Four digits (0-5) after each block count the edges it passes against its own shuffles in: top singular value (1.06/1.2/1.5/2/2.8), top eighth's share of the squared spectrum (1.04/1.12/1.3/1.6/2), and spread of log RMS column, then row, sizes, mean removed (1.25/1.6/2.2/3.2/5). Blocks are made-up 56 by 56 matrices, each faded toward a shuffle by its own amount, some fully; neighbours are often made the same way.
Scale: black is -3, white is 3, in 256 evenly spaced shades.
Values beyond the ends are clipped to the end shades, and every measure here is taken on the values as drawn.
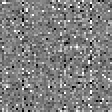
3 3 2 0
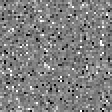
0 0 0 0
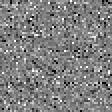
3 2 1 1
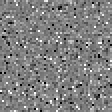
2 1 0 0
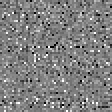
3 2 0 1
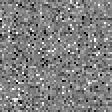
2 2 1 0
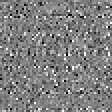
3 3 1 2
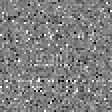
2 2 0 2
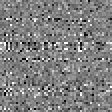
4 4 2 3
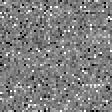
2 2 0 1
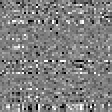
4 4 2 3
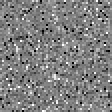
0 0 0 0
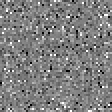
2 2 0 1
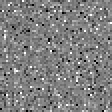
1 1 0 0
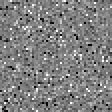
1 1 0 0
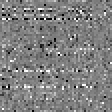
4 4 1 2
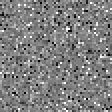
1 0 0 0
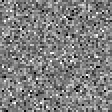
0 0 0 0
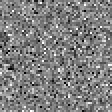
1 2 0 1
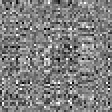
4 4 3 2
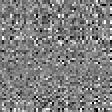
4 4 3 3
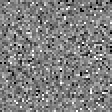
2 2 1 0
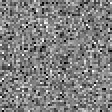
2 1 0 0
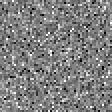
0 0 0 0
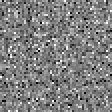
0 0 0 0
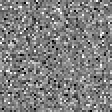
0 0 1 0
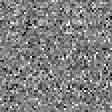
3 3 0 1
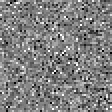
1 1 0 0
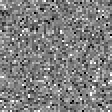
0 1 0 0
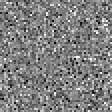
2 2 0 0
